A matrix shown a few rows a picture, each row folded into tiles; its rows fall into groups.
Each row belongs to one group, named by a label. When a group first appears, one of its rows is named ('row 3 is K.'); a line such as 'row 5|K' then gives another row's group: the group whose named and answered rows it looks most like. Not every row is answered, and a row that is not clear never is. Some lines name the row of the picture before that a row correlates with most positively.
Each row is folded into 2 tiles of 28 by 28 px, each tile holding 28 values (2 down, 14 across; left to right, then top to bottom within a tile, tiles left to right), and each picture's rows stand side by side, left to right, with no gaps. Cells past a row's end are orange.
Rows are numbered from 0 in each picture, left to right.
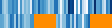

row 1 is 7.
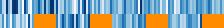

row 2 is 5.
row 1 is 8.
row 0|7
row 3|5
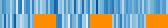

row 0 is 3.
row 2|7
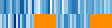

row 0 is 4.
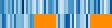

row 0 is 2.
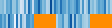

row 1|4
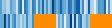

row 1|4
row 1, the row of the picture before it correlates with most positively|1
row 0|3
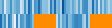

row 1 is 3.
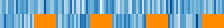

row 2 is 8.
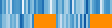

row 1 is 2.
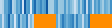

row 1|8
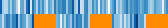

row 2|4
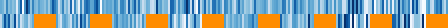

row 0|3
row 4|2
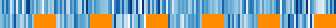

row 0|3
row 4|3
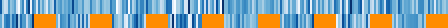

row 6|7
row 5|8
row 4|4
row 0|8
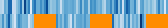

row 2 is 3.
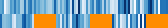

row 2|7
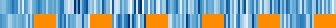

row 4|3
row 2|8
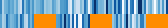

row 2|3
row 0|8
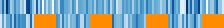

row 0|3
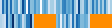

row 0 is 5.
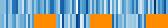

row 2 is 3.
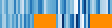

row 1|8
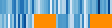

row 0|4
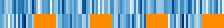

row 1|3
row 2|8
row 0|4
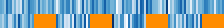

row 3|7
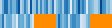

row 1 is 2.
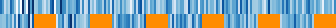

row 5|3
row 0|5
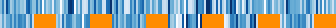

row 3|5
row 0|3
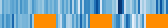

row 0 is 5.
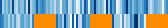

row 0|5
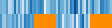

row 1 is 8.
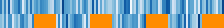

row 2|7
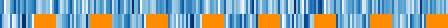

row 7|5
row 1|7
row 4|8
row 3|4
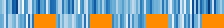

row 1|7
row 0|7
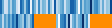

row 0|8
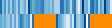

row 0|5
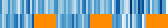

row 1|8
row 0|8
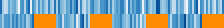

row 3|8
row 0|8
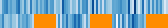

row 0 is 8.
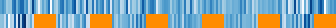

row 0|4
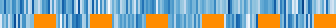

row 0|4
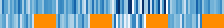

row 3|5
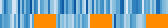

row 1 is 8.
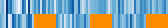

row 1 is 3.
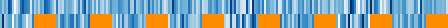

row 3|4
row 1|8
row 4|5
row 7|5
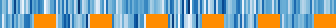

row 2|4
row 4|7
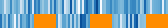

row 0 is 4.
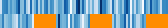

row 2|7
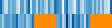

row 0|8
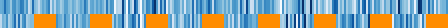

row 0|4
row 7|3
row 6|8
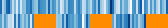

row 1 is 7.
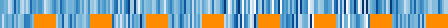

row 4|7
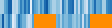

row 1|7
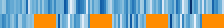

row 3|2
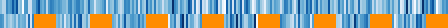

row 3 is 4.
